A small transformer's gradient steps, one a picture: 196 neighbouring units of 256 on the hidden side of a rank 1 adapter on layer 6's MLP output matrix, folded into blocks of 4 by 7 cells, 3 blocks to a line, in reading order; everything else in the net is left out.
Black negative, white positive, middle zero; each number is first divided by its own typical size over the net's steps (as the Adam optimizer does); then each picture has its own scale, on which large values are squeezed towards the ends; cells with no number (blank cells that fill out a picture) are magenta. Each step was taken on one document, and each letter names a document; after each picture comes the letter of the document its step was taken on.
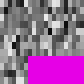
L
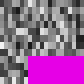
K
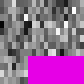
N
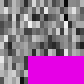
N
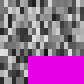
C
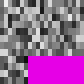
C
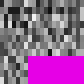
L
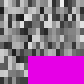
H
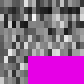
L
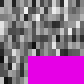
H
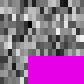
N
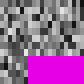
C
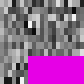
N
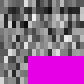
L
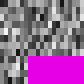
H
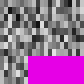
C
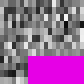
N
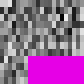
H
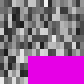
K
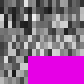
L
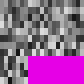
H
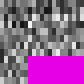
L
